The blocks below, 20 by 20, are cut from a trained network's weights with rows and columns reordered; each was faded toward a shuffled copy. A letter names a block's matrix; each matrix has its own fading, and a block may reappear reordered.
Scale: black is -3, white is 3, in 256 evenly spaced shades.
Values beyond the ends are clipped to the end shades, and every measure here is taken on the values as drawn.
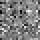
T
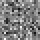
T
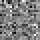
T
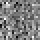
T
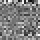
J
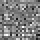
T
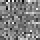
T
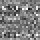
J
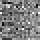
T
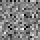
T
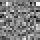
J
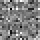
T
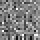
T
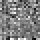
T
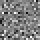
T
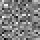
J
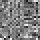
J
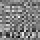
J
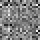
J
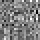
J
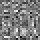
J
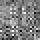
J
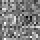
T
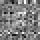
J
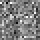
T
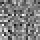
J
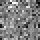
T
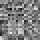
J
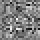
J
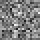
J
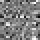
J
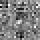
T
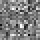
J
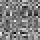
J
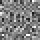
J
